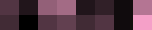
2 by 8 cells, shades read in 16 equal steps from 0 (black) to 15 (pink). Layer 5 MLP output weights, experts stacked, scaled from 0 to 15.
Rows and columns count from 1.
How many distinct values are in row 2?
6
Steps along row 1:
down up up down up down up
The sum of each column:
9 2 14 16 6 8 2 26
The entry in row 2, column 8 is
15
